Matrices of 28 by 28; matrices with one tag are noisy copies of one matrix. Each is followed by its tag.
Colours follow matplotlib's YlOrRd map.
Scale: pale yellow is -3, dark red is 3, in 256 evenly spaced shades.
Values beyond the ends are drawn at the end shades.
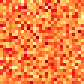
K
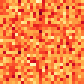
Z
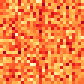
Z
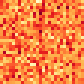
Z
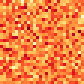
K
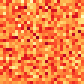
K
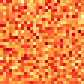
K
